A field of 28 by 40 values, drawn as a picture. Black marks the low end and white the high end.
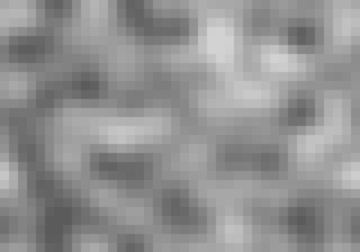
Ninth with the lowest average: bottom left. Odd rows or columns: none. Histogram: bell-shaped. Grain: blotchy.
